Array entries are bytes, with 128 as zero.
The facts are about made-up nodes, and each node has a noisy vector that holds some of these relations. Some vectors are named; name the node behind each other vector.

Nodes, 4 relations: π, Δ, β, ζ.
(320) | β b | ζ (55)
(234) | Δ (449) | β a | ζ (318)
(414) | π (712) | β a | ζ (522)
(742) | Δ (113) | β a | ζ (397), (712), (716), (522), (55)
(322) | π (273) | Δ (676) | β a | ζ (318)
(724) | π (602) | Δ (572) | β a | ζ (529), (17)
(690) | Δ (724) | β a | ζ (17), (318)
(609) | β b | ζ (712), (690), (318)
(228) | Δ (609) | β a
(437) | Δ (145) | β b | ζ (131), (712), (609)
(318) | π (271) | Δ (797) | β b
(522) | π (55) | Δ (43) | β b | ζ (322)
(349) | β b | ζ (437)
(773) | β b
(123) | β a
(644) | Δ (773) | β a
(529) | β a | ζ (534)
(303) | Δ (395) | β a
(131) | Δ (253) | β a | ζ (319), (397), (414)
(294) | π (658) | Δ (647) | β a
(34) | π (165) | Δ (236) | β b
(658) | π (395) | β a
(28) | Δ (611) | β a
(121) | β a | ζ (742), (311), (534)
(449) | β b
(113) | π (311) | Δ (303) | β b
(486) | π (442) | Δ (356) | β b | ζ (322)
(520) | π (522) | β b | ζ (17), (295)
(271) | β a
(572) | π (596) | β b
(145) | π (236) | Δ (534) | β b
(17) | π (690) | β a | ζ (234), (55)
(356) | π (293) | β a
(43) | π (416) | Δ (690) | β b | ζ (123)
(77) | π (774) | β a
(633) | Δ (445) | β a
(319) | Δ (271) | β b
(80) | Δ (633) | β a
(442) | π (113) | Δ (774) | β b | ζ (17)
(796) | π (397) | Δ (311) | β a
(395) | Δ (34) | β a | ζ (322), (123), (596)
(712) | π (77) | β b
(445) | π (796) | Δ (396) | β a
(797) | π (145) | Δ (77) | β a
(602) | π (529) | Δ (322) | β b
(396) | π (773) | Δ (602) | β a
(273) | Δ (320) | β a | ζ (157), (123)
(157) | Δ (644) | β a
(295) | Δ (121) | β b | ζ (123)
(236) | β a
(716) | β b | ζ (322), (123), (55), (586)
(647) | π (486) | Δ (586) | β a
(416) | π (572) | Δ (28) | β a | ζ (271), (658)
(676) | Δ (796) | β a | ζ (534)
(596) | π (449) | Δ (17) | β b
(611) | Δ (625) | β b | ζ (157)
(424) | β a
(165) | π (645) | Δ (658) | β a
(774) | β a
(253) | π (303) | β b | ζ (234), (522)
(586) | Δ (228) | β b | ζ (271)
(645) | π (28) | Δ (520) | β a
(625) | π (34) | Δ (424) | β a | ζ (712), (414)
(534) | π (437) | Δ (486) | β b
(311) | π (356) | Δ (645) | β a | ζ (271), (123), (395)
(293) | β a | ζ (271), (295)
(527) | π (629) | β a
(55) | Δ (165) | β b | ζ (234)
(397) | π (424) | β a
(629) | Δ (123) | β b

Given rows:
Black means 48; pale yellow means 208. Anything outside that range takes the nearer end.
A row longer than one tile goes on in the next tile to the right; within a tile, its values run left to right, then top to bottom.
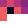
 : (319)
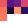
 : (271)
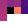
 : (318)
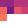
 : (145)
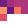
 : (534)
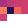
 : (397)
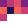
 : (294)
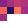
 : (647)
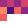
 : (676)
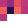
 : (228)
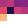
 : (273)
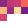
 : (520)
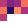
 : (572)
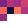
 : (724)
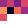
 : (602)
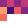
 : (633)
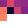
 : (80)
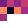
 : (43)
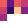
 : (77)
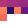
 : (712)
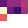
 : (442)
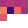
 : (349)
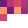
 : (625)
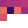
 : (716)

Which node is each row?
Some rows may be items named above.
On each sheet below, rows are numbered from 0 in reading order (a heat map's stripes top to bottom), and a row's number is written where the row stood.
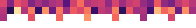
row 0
(123)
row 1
(414)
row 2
(236)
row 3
(437)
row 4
(293)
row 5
(797)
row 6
(625)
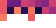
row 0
(271)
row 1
(303)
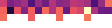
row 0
(690)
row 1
(322)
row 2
(145)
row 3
(774)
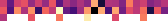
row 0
(609)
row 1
(796)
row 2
(442)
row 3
(596)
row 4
(165)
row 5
(690)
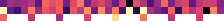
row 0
(442)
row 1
(658)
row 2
(449)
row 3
(625)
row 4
(17)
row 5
(774)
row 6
(294)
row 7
(295)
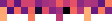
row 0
(644)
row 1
(690)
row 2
(629)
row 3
(773)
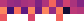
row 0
(712)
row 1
(356)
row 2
(742)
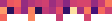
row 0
(522)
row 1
(437)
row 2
(121)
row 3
(424)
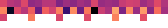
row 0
(529)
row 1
(145)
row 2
(414)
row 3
(416)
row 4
(645)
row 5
(34)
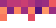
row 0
(645)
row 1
(320)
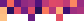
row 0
(157)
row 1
(253)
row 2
(55)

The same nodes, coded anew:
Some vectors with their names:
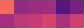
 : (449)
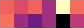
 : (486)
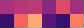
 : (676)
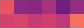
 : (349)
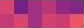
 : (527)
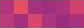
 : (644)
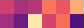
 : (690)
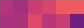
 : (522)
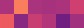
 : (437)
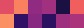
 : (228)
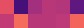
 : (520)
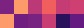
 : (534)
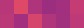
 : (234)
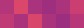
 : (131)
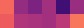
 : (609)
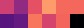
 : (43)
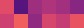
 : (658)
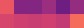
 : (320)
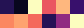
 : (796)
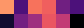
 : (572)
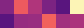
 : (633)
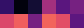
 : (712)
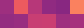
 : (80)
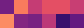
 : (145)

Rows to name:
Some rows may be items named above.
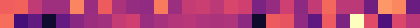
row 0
(647)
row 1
(80)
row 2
(797)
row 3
(322)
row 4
(645)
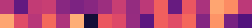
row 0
(424)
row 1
(322)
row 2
(625)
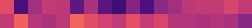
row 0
(520)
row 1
(774)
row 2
(797)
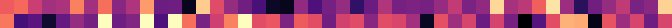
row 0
(647)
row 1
(34)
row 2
(397)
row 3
(77)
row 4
(414)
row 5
(602)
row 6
(356)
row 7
(602)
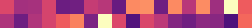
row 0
(293)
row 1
(645)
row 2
(442)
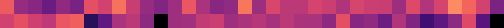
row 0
(236)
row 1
(596)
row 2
(80)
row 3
(318)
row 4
(294)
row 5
(416)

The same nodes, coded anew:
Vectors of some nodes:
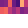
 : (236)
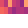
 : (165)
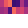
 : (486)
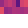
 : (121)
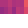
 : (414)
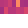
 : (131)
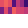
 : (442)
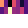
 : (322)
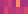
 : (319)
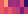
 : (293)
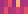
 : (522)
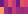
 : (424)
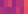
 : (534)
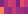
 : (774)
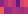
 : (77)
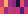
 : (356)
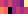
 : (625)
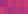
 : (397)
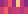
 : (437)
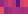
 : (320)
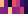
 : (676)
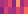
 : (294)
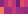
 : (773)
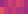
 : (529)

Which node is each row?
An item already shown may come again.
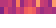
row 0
(318)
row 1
(165)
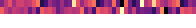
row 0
(690)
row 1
(647)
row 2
(596)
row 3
(647)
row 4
(602)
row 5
(645)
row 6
(647)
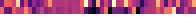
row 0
(742)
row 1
(449)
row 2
(414)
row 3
(520)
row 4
(645)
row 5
(416)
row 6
(34)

